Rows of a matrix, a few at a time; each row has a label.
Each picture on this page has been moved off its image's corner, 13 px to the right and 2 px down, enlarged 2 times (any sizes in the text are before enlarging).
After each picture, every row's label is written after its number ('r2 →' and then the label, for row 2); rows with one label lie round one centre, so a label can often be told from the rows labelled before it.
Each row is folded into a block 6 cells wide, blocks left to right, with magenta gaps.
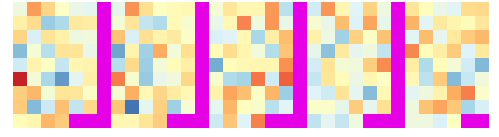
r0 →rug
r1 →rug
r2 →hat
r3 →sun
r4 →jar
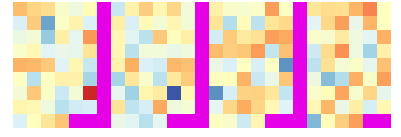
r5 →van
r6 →sun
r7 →jar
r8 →hat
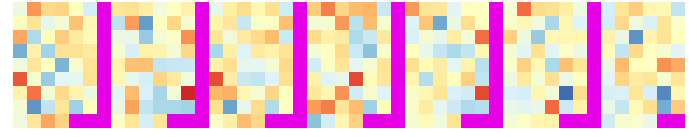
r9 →rug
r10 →van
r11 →rug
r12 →hat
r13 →van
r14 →sun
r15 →sun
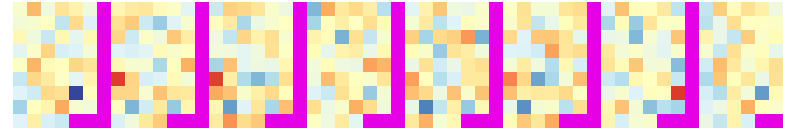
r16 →sun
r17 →rug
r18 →rug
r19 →sun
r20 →rug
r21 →rug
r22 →van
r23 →sun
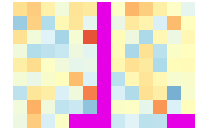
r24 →van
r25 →sun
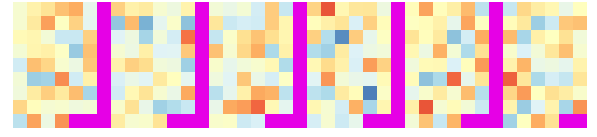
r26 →hat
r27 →van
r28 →jar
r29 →sun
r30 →hat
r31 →rug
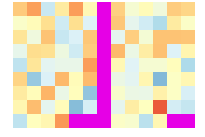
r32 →hat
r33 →jar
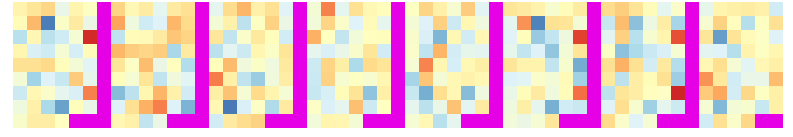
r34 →van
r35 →jar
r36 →rug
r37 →sun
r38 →sun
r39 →van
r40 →van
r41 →rug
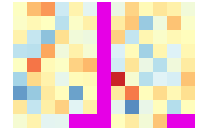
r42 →sun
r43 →rug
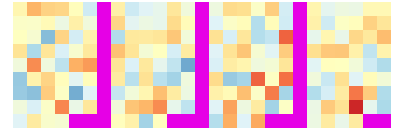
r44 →sun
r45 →jar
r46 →hat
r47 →jar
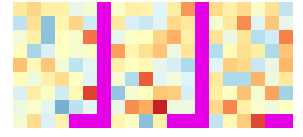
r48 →van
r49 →jar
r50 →hat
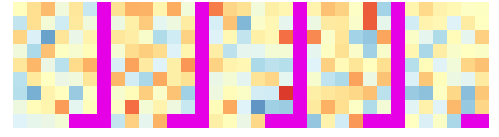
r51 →sun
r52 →hat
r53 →van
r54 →hat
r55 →sun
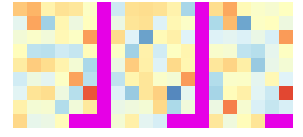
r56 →van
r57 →sun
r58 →van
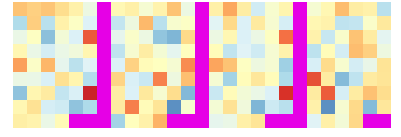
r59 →van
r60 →hat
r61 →van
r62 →rug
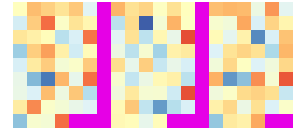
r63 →hat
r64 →van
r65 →hat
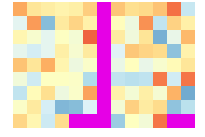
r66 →van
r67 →hat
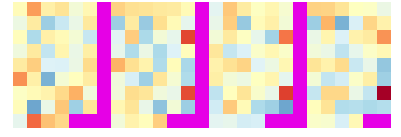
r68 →rug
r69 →van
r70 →van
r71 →van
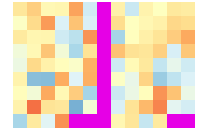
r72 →hat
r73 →jar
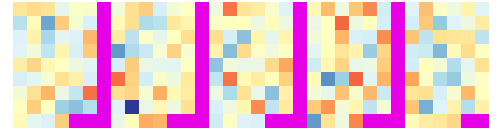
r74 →van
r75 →rug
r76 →sun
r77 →hat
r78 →rug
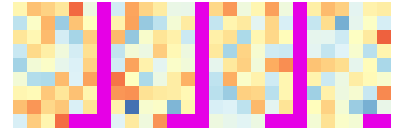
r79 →hat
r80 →rug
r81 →sun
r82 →van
